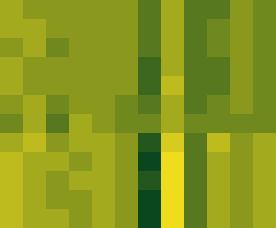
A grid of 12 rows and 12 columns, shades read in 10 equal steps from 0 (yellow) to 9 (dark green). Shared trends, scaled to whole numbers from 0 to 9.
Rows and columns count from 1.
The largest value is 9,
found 3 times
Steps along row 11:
up up same down up up down up down up down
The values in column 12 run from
3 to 5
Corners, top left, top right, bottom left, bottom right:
3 5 2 3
